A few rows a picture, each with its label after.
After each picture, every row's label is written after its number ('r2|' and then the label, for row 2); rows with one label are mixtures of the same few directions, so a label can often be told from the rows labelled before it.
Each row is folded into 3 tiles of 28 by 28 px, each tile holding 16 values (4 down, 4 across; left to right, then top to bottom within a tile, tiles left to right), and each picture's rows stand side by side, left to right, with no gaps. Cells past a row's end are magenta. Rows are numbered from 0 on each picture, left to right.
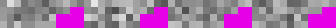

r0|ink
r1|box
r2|box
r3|box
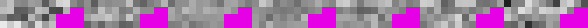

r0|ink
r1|ink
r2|box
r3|ink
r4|box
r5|box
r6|box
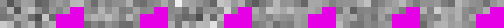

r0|box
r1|ink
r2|ink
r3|box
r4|box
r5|box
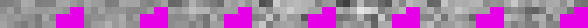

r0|box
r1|box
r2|box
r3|ink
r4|box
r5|ink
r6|box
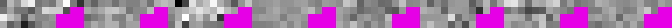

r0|box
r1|box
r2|ink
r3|ink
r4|ink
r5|ink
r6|box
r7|ink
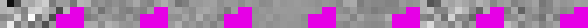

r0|ink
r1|box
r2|ink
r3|ink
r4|ink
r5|ink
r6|box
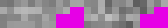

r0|box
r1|ink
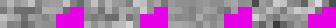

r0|box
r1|ink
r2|ink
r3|box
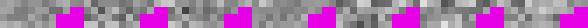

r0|ink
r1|box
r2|box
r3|ink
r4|box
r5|box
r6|ink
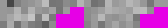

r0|ink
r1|ink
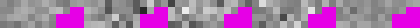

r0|ink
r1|ink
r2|box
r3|ink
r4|box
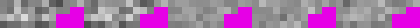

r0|ink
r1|ink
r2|ink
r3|ink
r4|ink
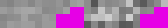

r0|box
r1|ink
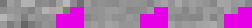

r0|box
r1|box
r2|ink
